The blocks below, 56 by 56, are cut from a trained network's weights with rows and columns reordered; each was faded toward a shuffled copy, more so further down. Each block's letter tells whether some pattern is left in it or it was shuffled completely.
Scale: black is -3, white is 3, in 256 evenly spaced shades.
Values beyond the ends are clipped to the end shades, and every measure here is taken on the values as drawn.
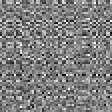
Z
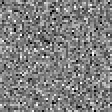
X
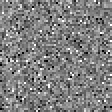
X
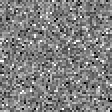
X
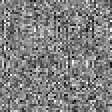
Z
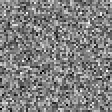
X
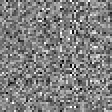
Z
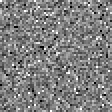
X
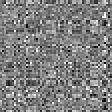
Z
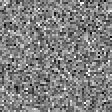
X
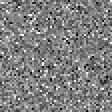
X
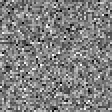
X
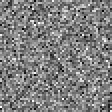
X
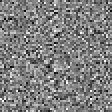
Z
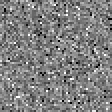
X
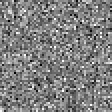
X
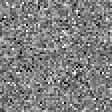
X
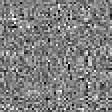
Z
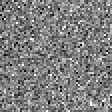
X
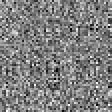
Z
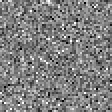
X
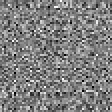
Z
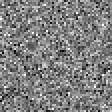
X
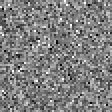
X
